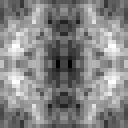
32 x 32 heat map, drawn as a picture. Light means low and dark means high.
Grain: blotchy. Mirror symmetry: left to right and top to bottom. Seam: none. Ninth with the highest average: centre. Stripes: none.
